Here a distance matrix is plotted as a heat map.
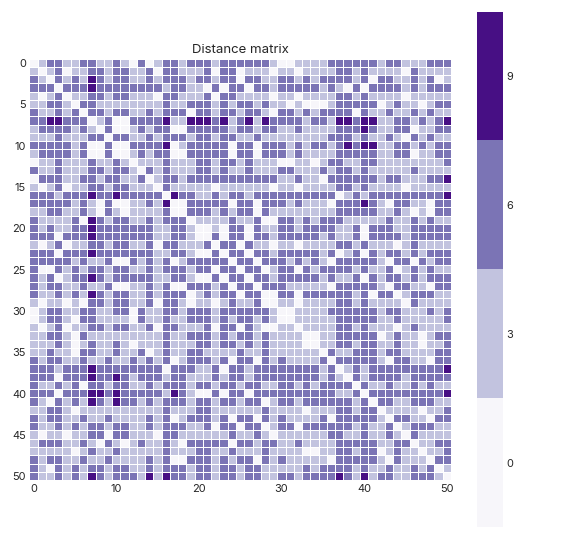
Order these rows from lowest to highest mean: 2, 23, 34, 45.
45, 34, 2, 23
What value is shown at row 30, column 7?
6
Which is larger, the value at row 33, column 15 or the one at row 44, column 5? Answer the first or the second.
the second
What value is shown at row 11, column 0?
3
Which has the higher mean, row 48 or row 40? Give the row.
40
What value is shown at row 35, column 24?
3
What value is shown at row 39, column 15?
3
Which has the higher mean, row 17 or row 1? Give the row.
17
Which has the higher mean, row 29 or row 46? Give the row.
46
